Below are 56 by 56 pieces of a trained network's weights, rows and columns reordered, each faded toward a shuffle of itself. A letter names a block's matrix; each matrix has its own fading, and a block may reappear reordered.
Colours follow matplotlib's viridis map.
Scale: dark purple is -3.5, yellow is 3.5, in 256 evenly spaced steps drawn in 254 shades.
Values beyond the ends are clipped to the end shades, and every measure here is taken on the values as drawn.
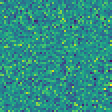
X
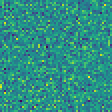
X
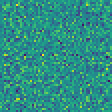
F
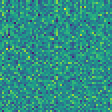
F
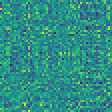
F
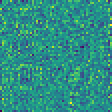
F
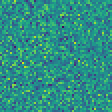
X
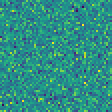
X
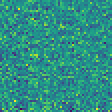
F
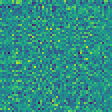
F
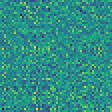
F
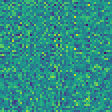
F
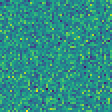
X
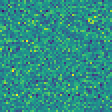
X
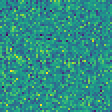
X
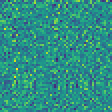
F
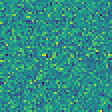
X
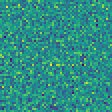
X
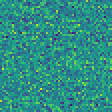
X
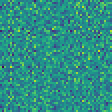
F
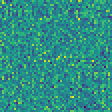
X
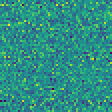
X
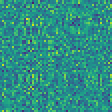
F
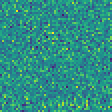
X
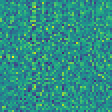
F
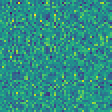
F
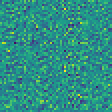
F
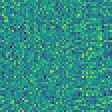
F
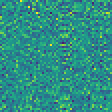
F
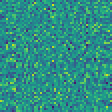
F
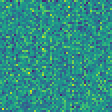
X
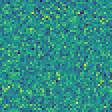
X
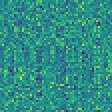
F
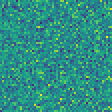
X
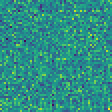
X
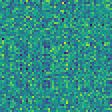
F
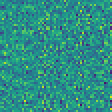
F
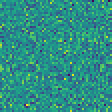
F
